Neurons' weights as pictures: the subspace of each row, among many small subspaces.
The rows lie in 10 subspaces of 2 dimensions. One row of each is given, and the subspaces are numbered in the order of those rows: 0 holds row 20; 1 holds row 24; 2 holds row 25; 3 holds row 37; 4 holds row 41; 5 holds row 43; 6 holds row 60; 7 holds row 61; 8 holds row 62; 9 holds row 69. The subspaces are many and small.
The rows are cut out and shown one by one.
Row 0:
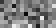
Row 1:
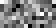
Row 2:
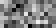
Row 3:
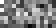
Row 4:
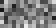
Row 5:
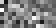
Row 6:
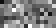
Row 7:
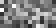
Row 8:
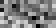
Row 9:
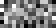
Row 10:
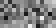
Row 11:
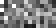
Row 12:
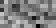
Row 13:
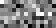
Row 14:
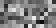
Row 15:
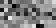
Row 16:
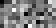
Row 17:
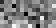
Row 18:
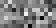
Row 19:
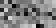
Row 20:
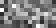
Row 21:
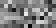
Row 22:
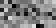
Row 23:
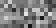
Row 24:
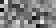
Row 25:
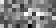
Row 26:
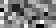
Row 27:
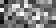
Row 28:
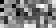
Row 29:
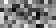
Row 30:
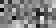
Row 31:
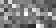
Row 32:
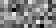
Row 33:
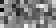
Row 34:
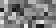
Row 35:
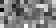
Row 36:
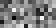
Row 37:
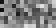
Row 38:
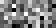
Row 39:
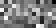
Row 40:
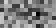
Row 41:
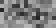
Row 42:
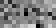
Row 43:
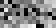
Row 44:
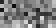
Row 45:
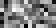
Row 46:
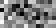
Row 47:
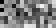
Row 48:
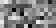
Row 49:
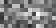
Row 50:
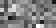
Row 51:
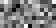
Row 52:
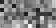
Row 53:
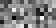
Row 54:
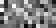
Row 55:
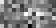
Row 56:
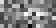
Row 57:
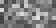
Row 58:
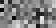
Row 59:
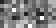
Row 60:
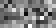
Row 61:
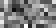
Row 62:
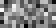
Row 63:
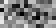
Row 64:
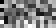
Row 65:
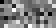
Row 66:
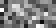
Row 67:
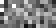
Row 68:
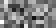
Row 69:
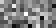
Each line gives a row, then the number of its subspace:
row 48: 4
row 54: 7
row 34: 0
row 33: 3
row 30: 1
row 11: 7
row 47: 3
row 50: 5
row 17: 9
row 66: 0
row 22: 5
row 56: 2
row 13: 8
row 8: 9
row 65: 7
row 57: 4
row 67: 7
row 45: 7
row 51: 8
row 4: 8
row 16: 2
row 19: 5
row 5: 1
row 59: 4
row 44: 0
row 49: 2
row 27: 4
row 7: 0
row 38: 9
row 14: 6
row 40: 2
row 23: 6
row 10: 6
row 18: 6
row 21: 6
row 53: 1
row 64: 8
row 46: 4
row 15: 5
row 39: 6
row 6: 7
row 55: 2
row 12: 9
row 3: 3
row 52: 0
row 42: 5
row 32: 9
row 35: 3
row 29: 2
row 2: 3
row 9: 8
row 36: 1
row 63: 4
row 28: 3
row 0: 9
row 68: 1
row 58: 1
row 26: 0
